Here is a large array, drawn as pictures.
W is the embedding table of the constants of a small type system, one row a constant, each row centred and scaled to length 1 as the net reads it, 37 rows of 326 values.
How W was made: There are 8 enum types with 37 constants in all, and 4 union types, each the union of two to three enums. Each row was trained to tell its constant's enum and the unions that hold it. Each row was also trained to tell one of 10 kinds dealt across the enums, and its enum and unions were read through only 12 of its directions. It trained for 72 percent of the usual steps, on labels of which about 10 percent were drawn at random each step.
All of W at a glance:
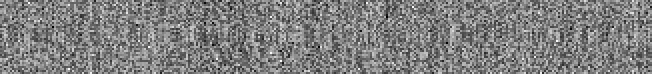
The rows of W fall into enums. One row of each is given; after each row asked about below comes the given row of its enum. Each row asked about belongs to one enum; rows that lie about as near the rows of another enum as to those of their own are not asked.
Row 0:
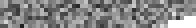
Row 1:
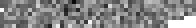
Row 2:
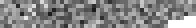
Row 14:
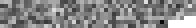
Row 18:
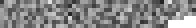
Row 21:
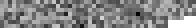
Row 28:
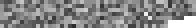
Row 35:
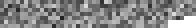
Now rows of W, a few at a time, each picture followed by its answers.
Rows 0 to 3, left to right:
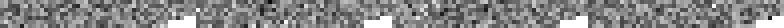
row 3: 14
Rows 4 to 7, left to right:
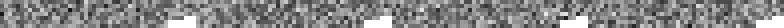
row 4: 1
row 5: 2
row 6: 2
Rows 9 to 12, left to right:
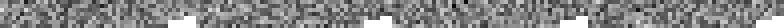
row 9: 2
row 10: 28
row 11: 14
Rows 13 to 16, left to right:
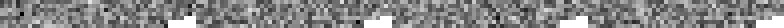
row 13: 21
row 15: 18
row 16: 14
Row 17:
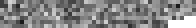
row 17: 1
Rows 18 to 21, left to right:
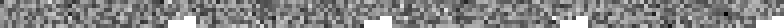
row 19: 35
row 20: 1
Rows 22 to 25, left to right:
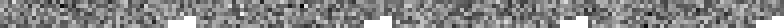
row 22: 0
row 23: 18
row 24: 35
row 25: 35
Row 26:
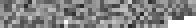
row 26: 28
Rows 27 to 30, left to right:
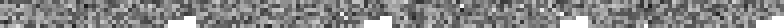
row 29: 0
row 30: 2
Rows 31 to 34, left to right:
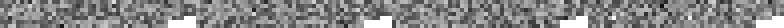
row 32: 28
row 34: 14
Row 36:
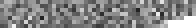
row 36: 0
